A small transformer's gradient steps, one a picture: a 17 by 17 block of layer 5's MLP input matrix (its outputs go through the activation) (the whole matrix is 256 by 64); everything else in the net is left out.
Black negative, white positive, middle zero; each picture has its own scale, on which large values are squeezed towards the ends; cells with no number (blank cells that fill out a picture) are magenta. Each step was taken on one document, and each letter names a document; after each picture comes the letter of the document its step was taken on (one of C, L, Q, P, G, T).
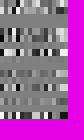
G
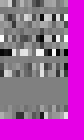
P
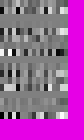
G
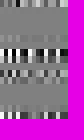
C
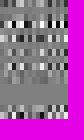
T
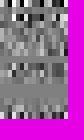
P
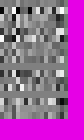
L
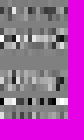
L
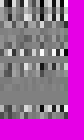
P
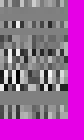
C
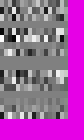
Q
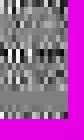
C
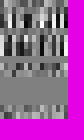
P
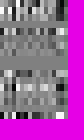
L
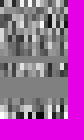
T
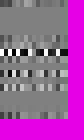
C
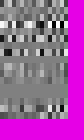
T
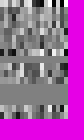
P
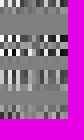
C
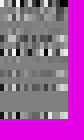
G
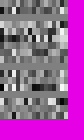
Q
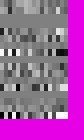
G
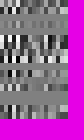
C
